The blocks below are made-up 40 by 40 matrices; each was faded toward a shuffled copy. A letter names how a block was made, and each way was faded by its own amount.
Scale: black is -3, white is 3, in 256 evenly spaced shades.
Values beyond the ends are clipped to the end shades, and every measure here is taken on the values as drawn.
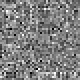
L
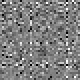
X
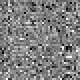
L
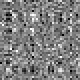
X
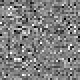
L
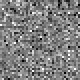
L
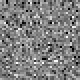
L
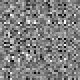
X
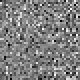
L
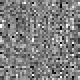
X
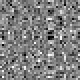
X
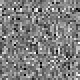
L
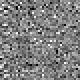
L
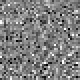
L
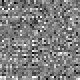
L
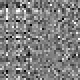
X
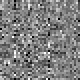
X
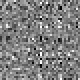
X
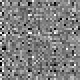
X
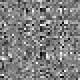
X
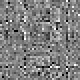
X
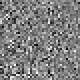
L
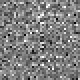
L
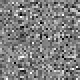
L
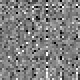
X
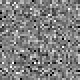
L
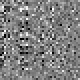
X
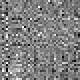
X
